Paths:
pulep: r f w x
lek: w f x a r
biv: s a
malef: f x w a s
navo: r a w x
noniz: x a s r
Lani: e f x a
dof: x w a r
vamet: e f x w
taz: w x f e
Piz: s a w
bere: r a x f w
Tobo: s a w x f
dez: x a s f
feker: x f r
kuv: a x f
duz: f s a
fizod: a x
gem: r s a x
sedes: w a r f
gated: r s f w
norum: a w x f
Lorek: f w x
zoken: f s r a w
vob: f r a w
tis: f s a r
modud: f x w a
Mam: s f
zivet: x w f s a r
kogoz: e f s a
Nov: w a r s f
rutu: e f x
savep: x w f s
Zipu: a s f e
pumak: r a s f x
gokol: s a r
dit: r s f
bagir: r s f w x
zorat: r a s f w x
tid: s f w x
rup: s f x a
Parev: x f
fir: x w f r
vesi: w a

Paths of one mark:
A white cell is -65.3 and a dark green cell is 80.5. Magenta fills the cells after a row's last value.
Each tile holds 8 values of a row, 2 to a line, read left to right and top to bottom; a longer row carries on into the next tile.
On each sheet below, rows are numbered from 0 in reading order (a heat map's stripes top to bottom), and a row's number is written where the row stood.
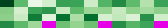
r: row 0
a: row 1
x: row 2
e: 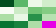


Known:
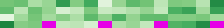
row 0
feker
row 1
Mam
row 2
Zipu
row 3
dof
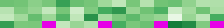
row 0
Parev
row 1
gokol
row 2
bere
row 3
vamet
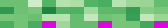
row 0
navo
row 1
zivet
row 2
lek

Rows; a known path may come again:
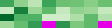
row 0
vesi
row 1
Parev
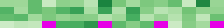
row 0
zoken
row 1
dof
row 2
Lorek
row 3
tid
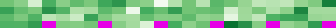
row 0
navo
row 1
noniz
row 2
dit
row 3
bere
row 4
vamet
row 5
norum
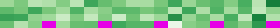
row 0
vob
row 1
savep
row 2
fir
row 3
Piz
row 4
fizod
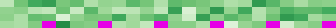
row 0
dez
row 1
feker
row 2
Zipu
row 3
gem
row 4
Tobo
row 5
Nov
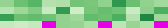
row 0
duz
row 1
pumak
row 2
gokol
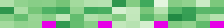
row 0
zorat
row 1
pulep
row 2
Mam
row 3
sedes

